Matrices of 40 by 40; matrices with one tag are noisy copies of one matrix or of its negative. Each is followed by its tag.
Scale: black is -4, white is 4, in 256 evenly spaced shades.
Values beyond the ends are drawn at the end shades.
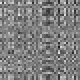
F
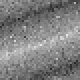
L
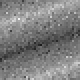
L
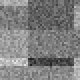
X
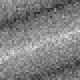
L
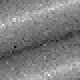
L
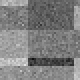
X
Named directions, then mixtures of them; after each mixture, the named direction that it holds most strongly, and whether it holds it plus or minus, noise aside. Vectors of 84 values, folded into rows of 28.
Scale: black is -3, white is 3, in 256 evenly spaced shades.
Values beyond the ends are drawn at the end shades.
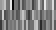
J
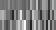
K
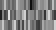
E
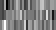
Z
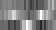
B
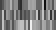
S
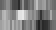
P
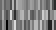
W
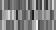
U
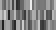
E, minus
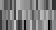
W, plus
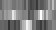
B, plus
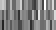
S, minus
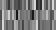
U, plus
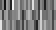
J, minus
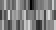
E, plus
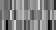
W, plus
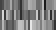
S, plus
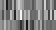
S, minus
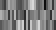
E, minus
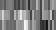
K, plus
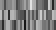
E, minus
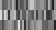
E, minus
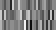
K, plus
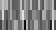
J, plus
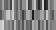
U, plus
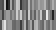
Z, plus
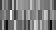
W, plus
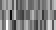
W, minus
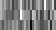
S, minus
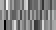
Z, minus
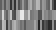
W, plus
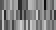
S, plus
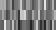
J, plus
